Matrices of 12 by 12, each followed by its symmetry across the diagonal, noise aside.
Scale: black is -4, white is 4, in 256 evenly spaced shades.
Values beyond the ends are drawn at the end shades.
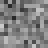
neither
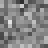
neither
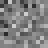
symmetric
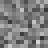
antisymmetric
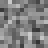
antisymmetric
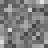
symmetric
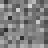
antisymmetric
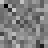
neither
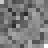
symmetric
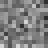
antisymmetric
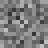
symmetric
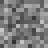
neither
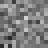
neither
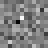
antisymmetric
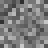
symmetric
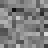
neither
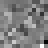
antisymmetric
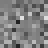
antisymmetric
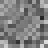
symmetric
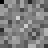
symmetric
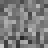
neither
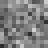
antisymmetric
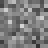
neither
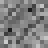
symmetric
